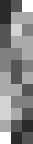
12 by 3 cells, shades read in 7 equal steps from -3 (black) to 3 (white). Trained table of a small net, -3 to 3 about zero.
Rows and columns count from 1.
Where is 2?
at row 3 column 2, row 9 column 1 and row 10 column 1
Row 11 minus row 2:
3 -2 -3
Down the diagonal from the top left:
-2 1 0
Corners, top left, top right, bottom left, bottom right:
-2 3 3 -1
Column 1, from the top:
-2 -2 -1 -1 0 0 1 1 2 2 1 3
